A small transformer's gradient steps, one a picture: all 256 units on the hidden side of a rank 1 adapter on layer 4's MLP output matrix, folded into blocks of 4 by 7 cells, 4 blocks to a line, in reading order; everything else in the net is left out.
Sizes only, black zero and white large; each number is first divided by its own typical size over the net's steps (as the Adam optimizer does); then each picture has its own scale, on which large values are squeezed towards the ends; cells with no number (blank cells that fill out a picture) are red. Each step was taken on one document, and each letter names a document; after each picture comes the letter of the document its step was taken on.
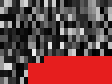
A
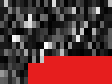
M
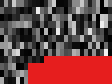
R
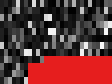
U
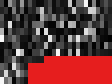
R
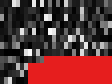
U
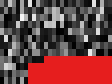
A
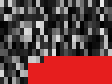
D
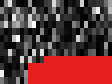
M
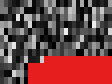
A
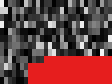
A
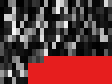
D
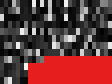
U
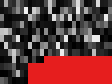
R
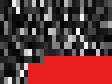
U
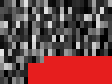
A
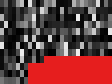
R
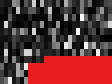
U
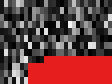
R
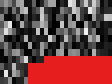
R
